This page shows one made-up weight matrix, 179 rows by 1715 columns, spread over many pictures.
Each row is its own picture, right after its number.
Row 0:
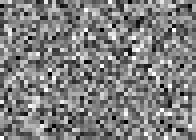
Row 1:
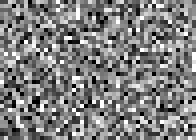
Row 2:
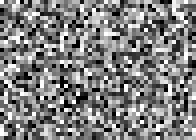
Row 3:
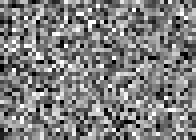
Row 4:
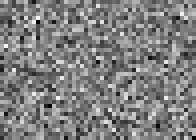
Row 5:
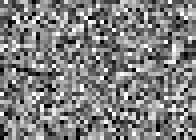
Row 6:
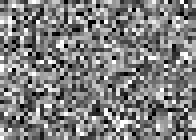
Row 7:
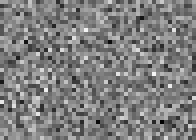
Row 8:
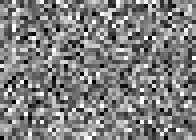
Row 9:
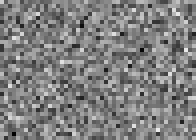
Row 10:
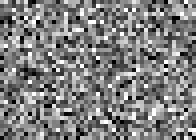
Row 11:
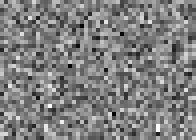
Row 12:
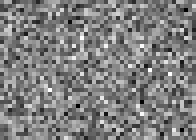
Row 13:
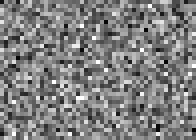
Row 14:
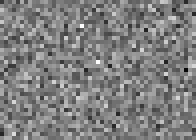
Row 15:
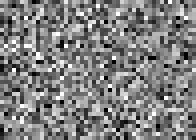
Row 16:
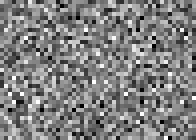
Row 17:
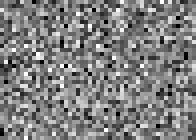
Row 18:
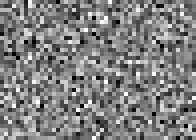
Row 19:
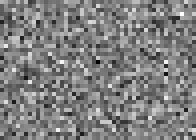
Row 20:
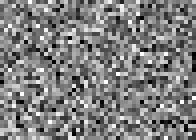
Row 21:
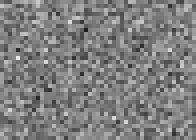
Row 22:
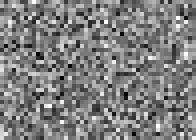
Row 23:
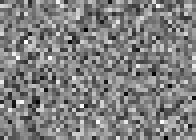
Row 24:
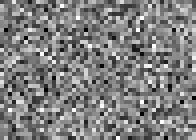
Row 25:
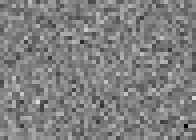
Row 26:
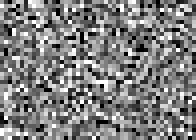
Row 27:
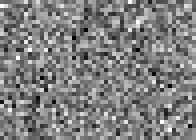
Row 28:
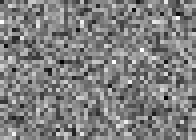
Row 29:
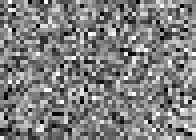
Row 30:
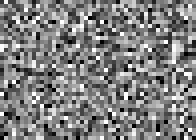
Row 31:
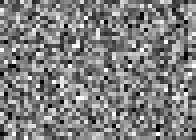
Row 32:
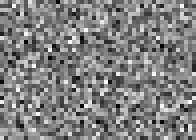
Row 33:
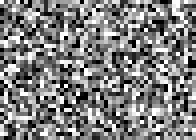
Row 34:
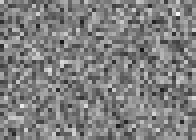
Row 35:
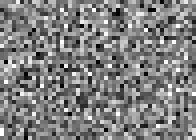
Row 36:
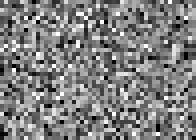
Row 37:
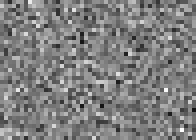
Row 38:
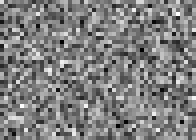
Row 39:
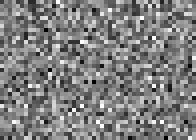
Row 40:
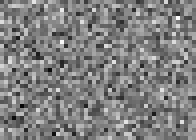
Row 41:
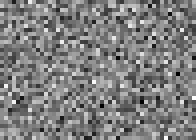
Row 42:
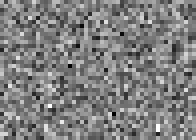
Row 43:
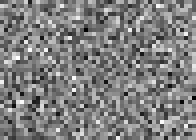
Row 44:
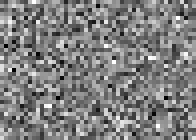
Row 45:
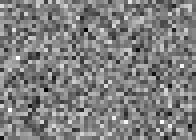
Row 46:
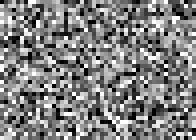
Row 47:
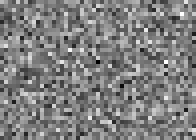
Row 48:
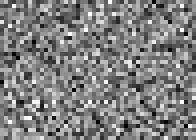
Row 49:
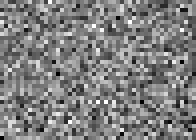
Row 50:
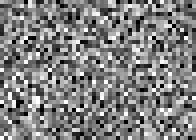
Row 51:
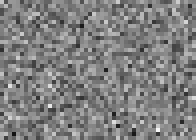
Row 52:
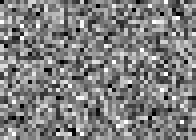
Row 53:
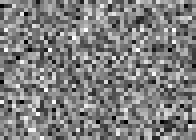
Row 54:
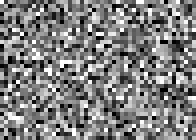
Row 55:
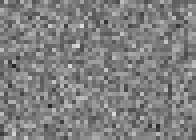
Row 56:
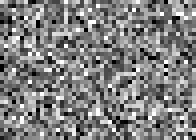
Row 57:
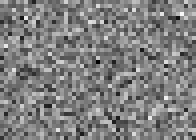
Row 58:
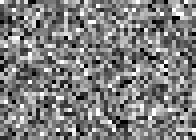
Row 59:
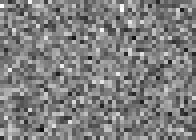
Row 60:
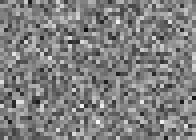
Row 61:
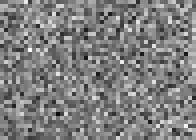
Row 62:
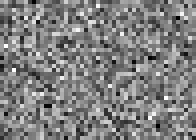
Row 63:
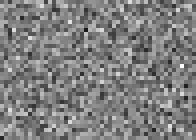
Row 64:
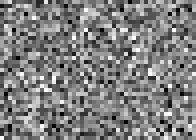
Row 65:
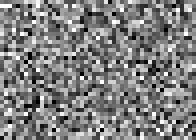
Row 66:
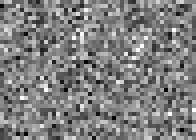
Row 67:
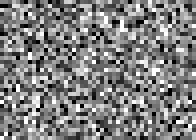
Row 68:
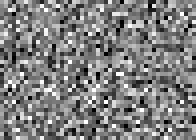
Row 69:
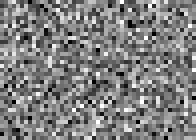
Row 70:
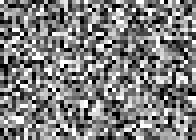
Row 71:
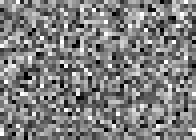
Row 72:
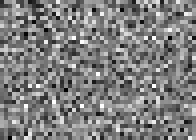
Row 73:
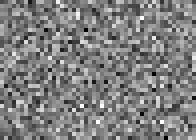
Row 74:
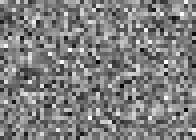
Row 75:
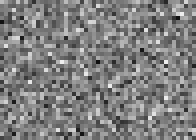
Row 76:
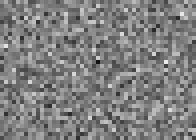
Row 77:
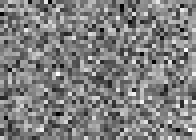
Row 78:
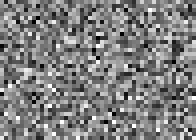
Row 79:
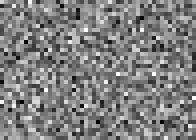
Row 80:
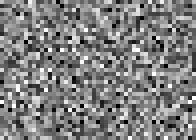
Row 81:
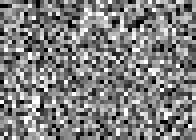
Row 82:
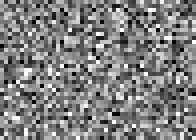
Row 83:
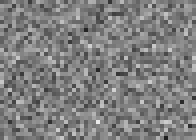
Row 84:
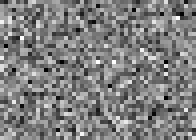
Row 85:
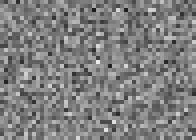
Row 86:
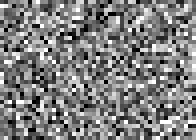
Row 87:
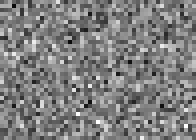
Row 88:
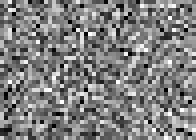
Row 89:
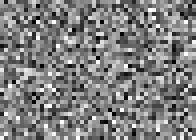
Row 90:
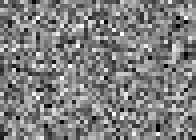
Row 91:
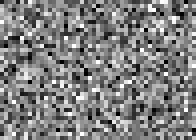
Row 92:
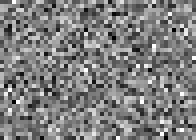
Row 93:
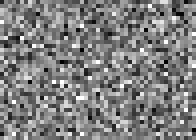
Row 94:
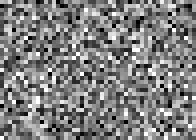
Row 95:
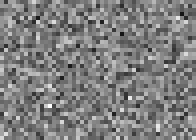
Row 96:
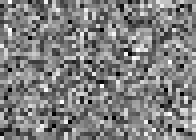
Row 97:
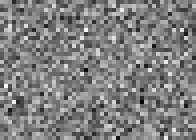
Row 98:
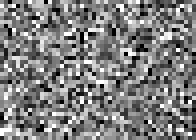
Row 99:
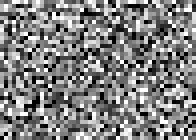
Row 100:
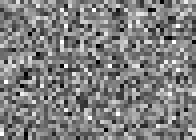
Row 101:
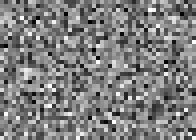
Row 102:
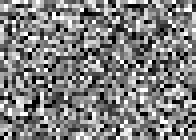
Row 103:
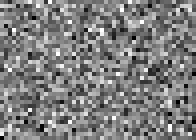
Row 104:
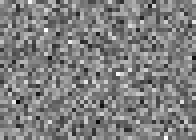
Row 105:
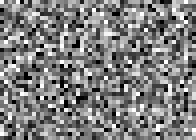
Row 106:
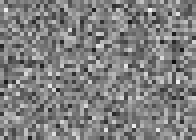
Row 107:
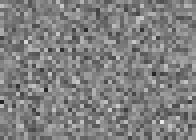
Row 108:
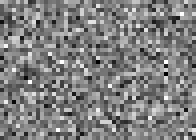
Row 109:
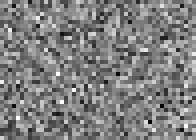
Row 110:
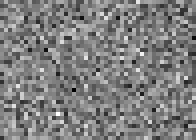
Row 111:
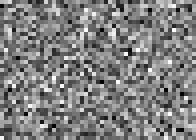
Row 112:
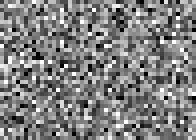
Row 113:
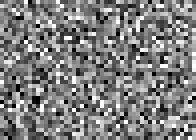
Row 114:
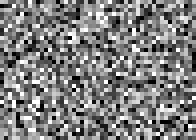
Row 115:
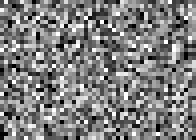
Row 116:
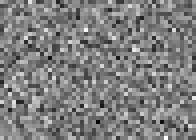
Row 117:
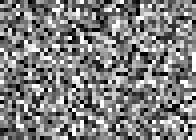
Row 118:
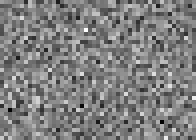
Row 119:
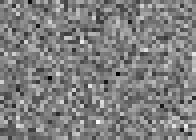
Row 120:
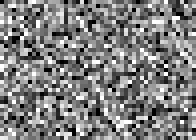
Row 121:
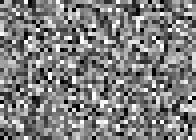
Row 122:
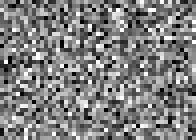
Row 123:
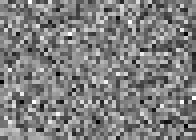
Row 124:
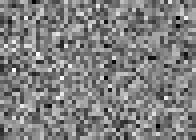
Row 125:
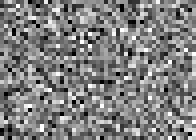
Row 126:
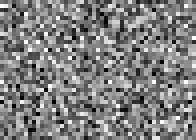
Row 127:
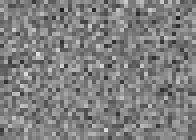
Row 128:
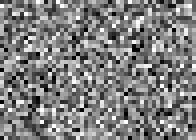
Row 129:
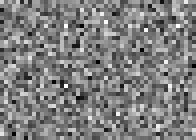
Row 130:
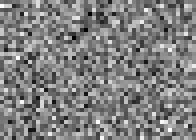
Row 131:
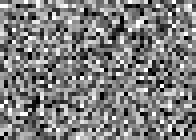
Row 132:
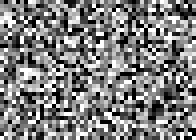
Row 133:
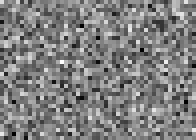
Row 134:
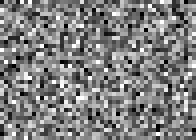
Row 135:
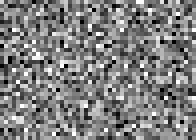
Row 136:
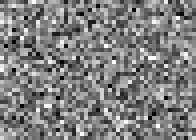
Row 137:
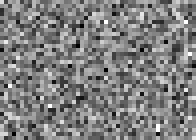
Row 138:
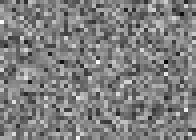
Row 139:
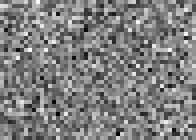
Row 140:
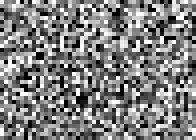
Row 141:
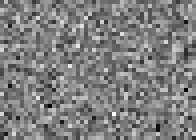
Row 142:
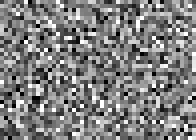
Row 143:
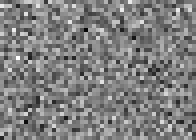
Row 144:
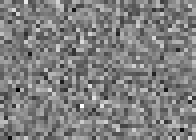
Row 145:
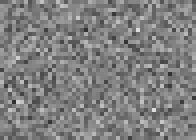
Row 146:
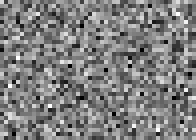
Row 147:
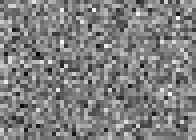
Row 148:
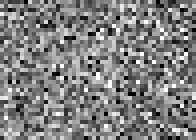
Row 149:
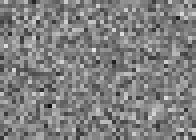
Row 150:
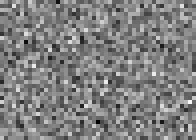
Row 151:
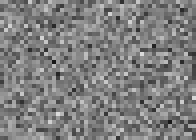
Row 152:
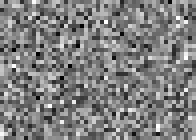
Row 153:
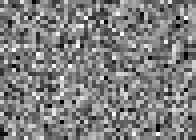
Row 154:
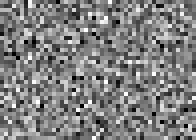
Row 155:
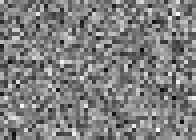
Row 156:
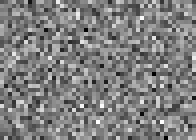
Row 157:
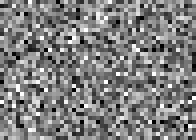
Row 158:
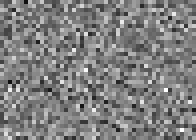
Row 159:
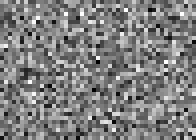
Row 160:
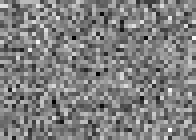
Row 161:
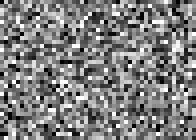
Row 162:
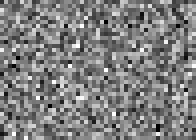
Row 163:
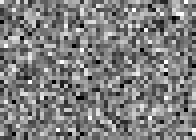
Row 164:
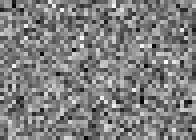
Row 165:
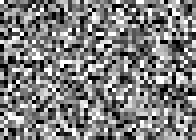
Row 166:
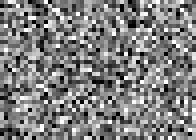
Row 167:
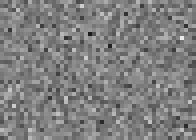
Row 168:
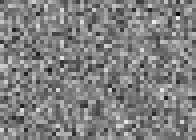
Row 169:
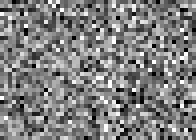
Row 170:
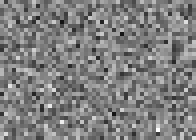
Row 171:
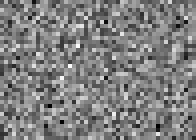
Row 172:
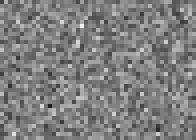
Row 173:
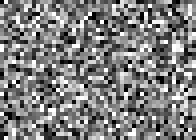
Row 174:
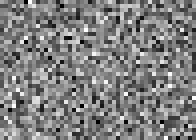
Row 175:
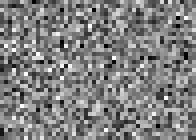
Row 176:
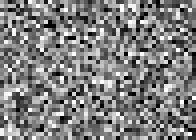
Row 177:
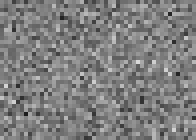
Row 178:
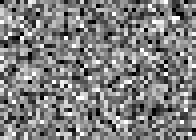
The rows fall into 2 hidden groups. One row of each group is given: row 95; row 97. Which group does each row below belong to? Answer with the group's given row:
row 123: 97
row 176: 97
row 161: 95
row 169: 97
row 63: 97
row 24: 97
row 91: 95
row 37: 97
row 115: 95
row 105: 95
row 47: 95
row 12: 97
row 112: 95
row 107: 97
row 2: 95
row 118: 97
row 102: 97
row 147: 95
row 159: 95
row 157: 97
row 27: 97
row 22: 95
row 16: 97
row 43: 97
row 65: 97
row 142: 97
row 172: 95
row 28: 95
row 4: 95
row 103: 97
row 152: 95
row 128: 97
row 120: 95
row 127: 95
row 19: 95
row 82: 95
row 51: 95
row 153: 95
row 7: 97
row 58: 95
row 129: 95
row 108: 95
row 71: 95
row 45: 97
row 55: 95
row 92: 97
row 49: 97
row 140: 95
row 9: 95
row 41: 97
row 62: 95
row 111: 97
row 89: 95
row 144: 97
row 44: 95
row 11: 95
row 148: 97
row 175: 95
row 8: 97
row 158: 97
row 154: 97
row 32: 97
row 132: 95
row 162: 95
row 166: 97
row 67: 97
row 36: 95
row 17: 95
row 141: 95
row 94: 97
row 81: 97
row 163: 95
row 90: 95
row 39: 97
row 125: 97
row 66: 97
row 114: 97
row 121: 97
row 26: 97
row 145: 97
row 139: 97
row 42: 95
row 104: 97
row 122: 95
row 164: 97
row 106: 95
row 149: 95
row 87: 97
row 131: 97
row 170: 95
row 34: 95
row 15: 95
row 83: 97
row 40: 95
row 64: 97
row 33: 95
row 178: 95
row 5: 95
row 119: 97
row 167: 97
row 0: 97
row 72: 97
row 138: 95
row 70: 95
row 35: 95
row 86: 97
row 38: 95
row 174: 97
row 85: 95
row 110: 97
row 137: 95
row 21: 97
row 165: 95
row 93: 95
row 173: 95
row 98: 97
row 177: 97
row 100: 95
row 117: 97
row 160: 97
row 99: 97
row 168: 95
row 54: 95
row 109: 97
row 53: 97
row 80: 97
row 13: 95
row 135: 95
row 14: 95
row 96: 97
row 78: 95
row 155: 95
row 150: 97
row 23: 97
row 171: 95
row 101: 95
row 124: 95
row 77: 97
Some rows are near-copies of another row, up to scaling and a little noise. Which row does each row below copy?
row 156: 73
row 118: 50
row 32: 150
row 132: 101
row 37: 26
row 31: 162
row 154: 18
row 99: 102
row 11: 42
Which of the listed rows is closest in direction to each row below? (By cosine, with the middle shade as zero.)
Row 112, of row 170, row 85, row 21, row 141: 141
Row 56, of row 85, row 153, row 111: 153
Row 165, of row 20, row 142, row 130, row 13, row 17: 17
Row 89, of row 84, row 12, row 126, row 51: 51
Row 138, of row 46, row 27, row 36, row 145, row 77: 46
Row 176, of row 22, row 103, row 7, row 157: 103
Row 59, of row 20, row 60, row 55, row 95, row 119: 20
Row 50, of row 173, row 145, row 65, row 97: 97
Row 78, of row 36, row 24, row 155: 155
